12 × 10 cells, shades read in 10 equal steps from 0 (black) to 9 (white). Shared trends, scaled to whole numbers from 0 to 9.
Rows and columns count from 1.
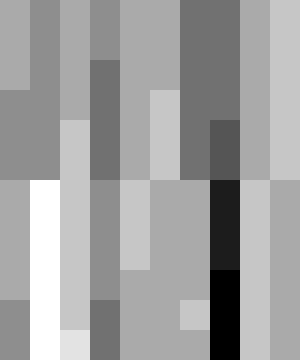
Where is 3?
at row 5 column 8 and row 6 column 8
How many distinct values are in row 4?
4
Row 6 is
5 5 7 4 6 7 4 3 6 7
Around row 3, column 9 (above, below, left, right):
6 6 4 7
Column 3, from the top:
6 6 6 6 7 7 7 7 7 7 7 8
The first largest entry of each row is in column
10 10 10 6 3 3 2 2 2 2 2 2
